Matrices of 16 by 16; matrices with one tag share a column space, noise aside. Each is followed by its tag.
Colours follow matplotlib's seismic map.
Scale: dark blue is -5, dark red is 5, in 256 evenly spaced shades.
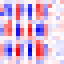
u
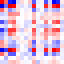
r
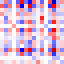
r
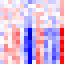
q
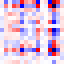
r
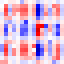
u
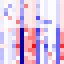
q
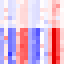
q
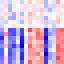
q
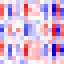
u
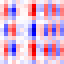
u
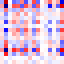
r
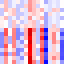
q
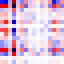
r
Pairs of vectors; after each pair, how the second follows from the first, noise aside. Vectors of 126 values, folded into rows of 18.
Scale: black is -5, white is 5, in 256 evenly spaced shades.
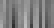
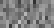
shuffled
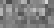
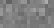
shrunk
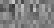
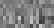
reversed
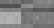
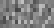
shuffled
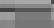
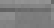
shrunk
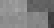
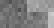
negated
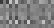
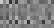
negated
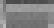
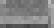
reversed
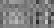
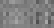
shrunk
